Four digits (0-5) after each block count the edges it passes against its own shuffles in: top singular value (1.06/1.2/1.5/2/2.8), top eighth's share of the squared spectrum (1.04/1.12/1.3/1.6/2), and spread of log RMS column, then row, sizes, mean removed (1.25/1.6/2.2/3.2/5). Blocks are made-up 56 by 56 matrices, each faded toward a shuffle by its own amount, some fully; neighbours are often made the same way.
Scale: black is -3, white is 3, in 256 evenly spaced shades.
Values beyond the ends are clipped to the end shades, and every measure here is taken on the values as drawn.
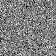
0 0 0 0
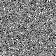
0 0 0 0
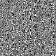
1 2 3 0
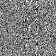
1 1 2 0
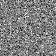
0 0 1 0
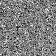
0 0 0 0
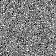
0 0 0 0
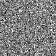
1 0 2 0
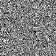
0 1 2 0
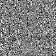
0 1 3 0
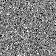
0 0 0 0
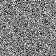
2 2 0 0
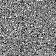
0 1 0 0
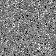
0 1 1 0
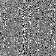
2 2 3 0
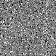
1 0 1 0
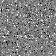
2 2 1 1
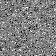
2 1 0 0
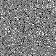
2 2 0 0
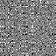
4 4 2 2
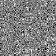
3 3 2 1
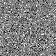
2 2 0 0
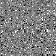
3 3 2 1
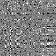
4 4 2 2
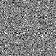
3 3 1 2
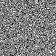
2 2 0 0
